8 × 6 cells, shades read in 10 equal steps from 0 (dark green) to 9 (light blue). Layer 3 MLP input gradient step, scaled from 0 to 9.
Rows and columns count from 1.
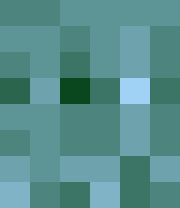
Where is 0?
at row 4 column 3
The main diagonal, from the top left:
4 5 3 3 6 4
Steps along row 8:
down down up down up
